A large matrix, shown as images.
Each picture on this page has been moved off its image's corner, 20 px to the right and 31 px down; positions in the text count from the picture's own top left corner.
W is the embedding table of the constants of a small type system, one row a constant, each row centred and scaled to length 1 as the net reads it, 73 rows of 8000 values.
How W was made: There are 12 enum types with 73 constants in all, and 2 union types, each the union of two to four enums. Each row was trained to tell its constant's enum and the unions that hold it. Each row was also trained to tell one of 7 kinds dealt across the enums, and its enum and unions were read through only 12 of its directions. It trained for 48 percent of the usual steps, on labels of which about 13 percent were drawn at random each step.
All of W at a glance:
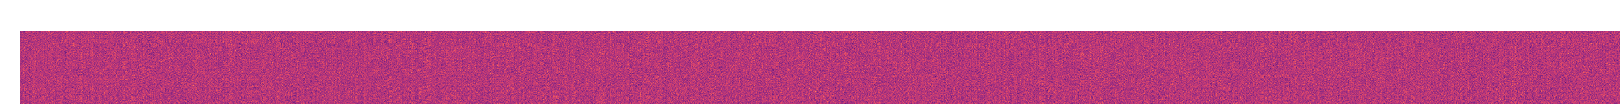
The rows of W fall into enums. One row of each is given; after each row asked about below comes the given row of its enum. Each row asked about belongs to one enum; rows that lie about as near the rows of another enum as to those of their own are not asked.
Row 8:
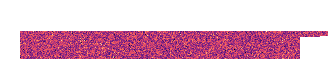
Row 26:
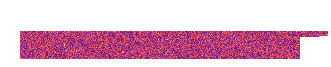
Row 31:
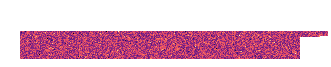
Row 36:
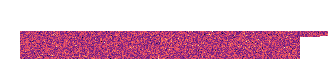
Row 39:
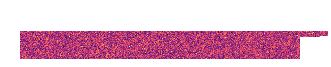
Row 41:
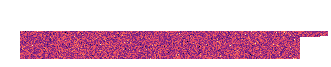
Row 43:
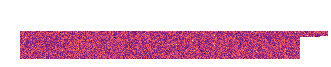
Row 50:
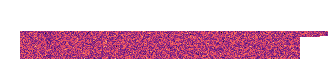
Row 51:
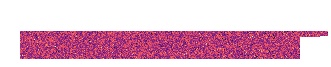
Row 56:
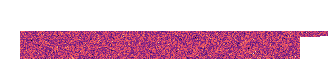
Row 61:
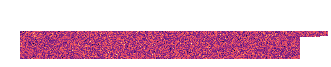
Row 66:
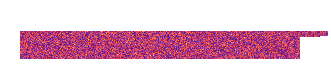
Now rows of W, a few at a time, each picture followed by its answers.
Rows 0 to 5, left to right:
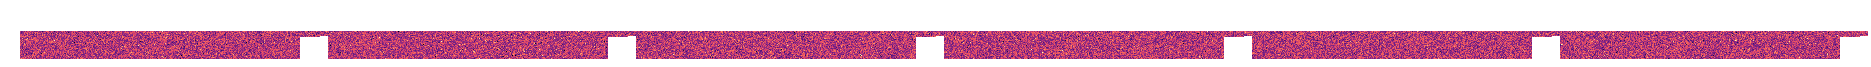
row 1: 8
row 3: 51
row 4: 36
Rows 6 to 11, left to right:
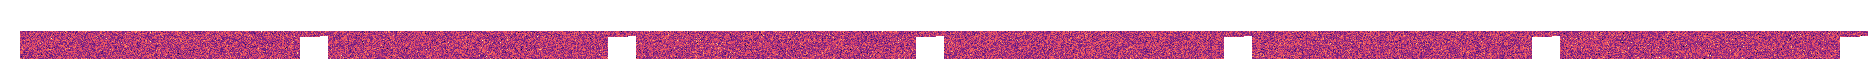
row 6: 26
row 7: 31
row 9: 36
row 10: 8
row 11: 8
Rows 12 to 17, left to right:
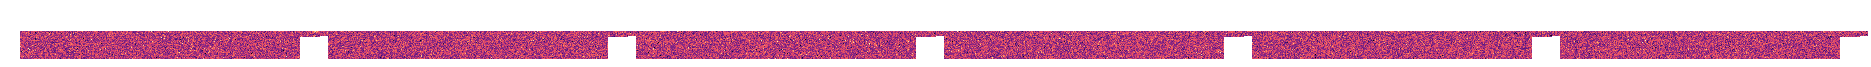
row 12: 61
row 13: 31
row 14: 51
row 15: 50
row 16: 39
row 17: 43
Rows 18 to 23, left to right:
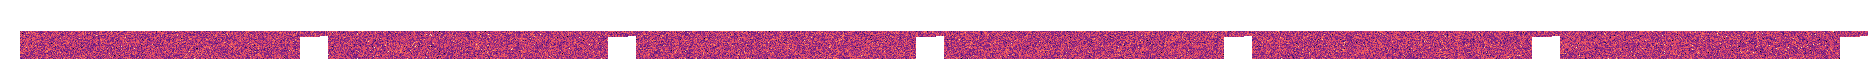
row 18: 36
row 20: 31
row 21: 39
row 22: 26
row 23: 26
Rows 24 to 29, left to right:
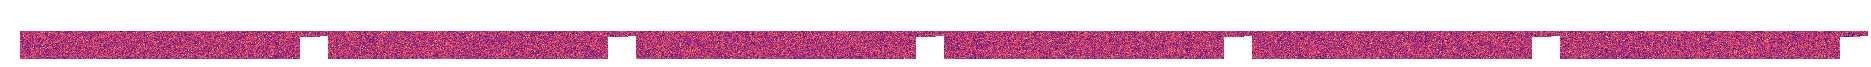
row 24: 39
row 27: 39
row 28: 50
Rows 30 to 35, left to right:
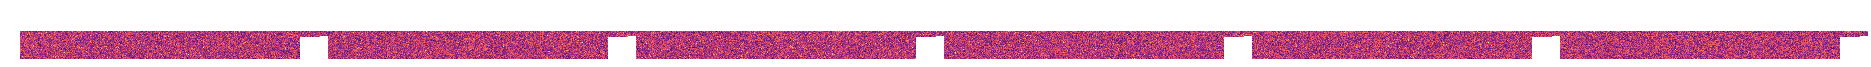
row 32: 26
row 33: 66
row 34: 51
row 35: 50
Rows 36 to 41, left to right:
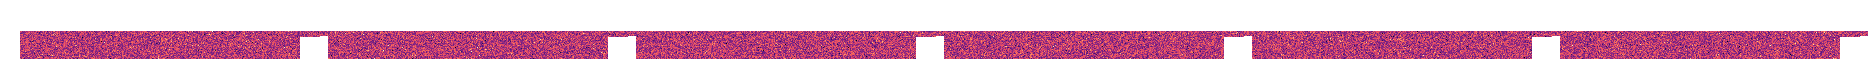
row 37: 66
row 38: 41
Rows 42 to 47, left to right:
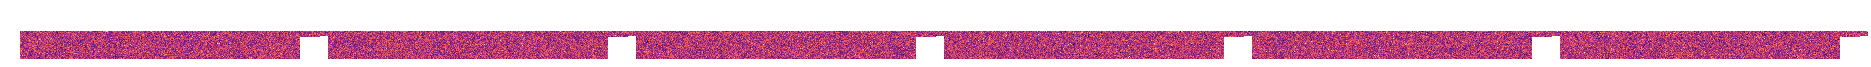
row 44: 66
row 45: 36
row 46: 50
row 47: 51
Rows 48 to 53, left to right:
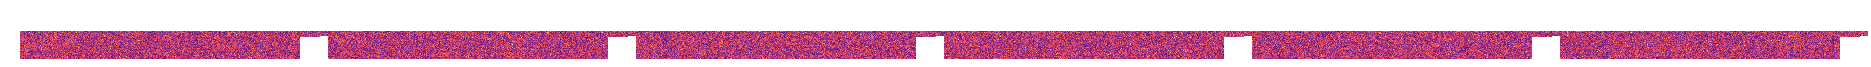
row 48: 8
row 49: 51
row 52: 56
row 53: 39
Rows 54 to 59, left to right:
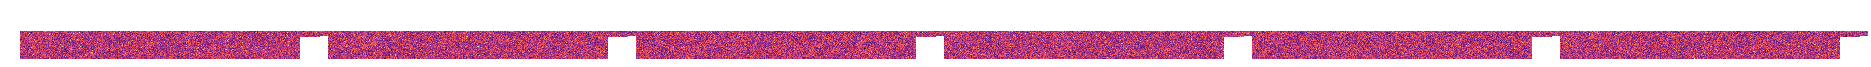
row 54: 51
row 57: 66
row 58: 66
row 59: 36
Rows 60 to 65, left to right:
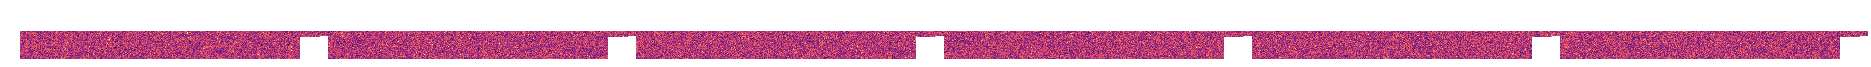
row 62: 66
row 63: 41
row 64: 31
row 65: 36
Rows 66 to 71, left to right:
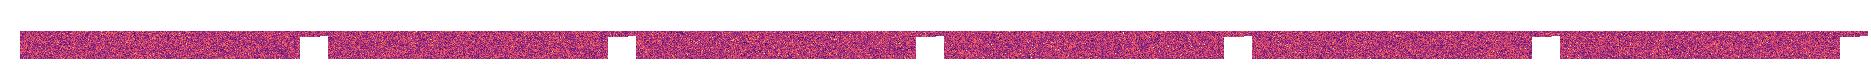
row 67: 39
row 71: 50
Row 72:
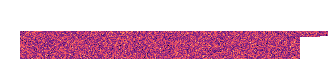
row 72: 61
